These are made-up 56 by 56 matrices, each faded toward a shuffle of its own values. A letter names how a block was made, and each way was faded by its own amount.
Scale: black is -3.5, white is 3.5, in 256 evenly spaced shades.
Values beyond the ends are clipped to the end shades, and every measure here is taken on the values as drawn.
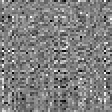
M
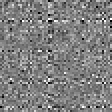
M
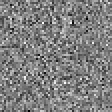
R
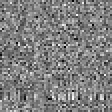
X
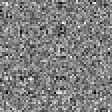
R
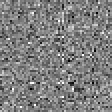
X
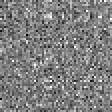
X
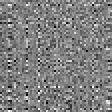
M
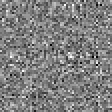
R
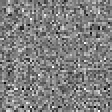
X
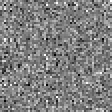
R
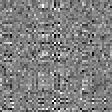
M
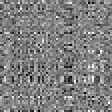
M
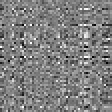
M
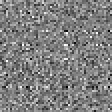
X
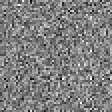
R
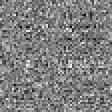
R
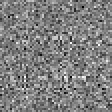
R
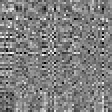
M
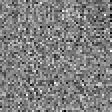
R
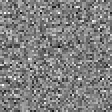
R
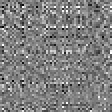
M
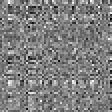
M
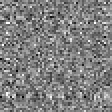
X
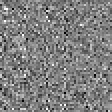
X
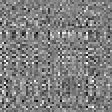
M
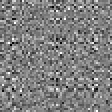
M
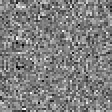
R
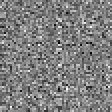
R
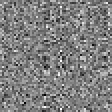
X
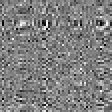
M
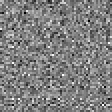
X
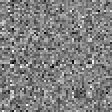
X
